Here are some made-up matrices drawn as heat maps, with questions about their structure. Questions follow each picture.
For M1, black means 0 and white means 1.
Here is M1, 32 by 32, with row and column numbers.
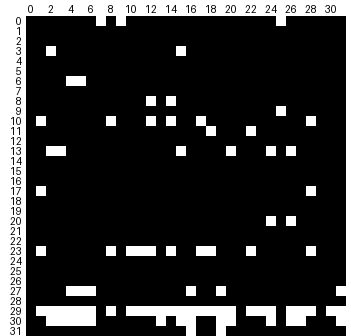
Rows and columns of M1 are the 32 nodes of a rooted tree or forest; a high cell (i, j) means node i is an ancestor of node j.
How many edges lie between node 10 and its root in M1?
2
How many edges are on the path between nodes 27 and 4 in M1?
2
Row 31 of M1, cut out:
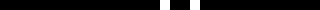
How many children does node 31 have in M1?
2
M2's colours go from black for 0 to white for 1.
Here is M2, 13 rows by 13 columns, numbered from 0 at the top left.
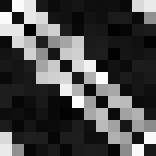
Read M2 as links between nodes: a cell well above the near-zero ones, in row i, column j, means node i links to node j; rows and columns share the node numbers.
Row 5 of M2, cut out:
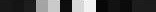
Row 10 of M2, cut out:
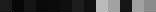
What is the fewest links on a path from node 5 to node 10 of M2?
3
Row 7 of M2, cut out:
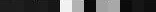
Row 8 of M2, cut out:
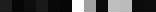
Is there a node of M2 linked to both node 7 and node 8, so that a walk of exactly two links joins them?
yes
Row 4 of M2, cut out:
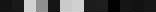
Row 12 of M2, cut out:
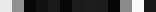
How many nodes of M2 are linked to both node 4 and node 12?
0
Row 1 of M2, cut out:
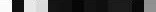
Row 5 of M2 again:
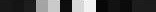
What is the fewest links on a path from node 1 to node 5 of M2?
2
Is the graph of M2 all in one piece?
yes
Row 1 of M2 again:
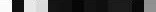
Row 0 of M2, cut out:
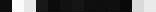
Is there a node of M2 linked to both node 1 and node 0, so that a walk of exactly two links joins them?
yes
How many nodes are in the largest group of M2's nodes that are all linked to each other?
4
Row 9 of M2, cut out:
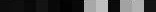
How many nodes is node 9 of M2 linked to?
4
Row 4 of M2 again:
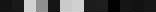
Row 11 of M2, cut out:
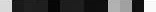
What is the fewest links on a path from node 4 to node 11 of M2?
3
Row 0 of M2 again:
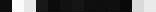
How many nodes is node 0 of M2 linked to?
4
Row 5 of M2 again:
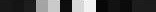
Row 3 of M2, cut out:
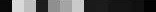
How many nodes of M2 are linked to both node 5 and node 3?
2
